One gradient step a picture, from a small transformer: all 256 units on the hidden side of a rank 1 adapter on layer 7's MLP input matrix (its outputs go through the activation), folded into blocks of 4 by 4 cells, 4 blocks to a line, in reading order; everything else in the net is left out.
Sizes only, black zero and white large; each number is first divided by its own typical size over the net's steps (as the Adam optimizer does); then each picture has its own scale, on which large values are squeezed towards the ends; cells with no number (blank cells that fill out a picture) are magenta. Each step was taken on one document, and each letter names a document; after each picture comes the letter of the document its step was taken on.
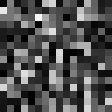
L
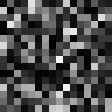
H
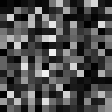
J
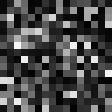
J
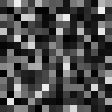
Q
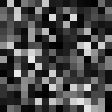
L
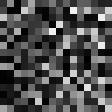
H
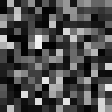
L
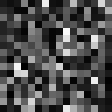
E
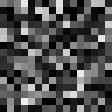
J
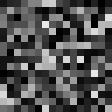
H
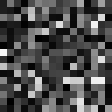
H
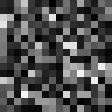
E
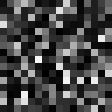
E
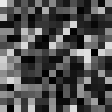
Q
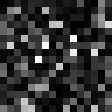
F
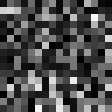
L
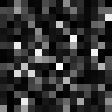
F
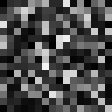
H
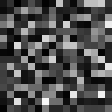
J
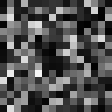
J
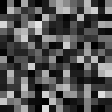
J
